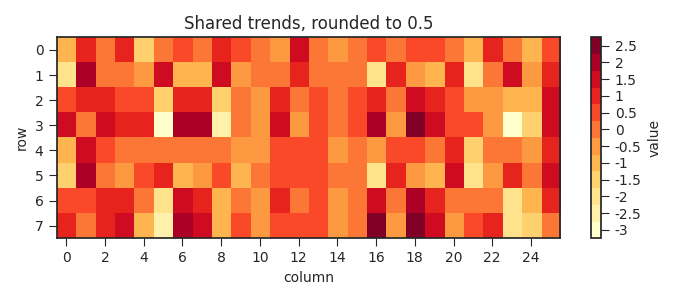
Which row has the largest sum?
3
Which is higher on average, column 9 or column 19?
column 19
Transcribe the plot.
Title: Shared trends, rounded to 0.5
x-axis: column, ticks 0 2 4 6 8 10 12 14 16 18 20 22 24
y-axis: row, ticks 0 1 2 3 4 5 6 7 (0 at the top)
Colour bar: value, ticks -3 -2.5 -2 -1.5 -1 -0.5 0 0.5 1 1.5 2 2.5
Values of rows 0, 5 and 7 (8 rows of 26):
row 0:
-1 1 0 1 -1.5 0 0.5 0 1 0.5 0 -0.5 1.5 0 -0.5 0 0.5 0 0.5 0.5 0 -1 1 0 -1 0.5
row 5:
-1.5 2 0 -0.5 0.5 1 -1 -0.5 0.5 -1 0 0.5 0.5 0.5 0 0 -2 1 -0.5 -1 1.5 -2 -0.5 1 0 1.5
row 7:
1 0 1 1.5 -1 -2.5 2 1.5 -1 0.5 -0.5 0.5 0.5 0.5 -0.5 0 2.5 -0.5 2.5 1.5 -0.5 0.5 1 -2 -1.5 0
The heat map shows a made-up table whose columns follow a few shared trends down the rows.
